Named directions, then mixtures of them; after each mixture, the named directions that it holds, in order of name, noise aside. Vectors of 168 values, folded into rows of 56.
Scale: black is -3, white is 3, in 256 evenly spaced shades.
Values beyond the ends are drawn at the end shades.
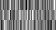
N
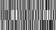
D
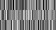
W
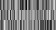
D, N, W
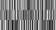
D, W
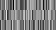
W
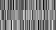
W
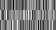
W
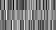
W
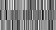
W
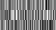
D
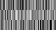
D, N, W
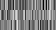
D, W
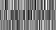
D, W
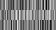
D, N, W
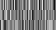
D, N, W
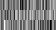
D, N, W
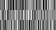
W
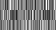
D, N, W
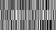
D, N, W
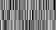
N, W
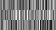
D, N, W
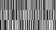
D, W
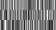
D, N, W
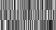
D, N, W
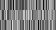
W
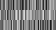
D, N, W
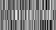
D, N, W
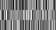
W
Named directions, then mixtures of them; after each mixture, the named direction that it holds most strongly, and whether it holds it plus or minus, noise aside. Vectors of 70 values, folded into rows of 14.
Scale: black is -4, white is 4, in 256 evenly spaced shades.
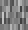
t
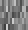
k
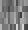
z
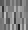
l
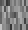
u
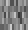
u, minus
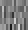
l, minus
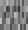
l, minus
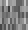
u, minus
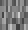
k, minus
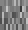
k, plus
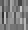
t, minus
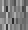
k, minus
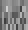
z, minus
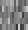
z, minus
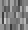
t, minus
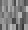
z, minus
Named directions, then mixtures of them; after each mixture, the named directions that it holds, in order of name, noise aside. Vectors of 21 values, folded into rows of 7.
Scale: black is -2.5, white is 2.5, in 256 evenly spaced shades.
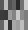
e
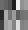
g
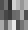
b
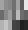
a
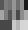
a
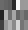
g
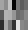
b, g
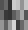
b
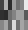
b, e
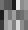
g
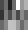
b, g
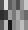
e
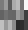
a, b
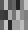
e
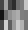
e, g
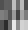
a, b
